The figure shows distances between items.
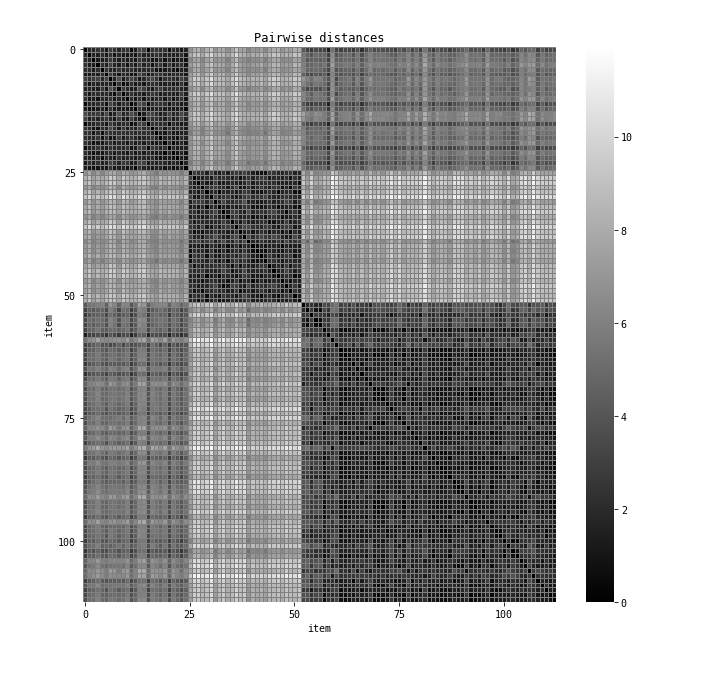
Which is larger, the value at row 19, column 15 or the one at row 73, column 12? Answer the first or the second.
the second
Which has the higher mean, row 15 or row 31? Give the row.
31
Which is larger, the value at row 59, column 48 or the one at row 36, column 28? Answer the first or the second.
the first
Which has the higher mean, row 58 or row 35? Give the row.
35
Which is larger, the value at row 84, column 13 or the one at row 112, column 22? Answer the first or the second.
the first
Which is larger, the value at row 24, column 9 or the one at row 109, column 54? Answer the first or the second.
the second
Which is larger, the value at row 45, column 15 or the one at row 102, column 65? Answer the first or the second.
the first
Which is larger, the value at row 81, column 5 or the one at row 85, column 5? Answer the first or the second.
the first
